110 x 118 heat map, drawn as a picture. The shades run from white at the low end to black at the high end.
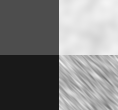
The table splits into 2 rows of 2 panels. Panel 1,1: high, flat. Panel 1,2: very low, smooth, faint in contrast. Panel 2,1: very high, flat. Panel 2,2: low, slanting down to the right.
